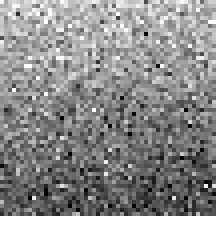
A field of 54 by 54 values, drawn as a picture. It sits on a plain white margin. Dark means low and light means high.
There are no regular stripes. The bottom right is the ninth with the lowest average. There is an overall slope up to the top.
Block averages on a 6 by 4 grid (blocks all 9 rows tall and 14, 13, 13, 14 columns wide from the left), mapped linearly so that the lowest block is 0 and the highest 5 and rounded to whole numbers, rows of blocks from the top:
5555
4444
3333
2222
1111
0000
